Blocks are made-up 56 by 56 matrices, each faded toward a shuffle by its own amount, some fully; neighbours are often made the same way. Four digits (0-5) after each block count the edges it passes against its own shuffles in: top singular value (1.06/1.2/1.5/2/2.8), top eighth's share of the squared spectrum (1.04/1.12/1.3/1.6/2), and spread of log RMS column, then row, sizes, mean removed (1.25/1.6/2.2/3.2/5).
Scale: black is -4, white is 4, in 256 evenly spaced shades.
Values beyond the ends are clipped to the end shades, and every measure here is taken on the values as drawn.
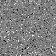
2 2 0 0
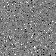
1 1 0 0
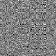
4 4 2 2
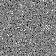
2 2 0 0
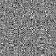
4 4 2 2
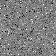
0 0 0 0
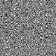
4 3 2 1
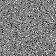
1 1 0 0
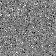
0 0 0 0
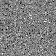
2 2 0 0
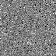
2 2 0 0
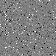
2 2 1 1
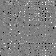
3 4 1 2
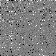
3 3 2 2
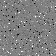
0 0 0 0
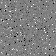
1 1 0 0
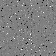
2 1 0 0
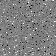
2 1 0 0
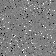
0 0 0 0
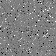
0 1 0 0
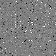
2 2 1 0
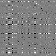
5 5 2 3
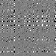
4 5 3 3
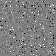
2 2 1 1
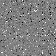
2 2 1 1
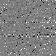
3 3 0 1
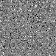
3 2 1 1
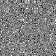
3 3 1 1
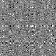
4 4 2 2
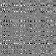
4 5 2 3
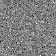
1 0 0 0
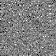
3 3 1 1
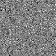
3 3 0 1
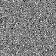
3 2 0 0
